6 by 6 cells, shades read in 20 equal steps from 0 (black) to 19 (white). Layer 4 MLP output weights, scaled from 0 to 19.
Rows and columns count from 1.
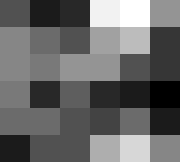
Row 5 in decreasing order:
8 8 8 6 5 2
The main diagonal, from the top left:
6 8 11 3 8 10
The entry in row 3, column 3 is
11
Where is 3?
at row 1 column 3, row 4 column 2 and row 4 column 4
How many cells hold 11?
3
